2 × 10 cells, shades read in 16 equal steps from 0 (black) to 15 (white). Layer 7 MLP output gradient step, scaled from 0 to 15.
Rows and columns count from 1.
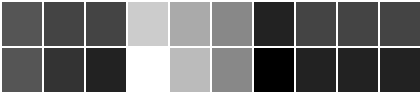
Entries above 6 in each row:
3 3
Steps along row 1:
down same up down down down up same same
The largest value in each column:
5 4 4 15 11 8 2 4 4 4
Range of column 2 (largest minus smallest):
1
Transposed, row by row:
5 5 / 4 3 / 4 2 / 12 15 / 10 11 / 8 8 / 2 0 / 4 2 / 4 2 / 4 2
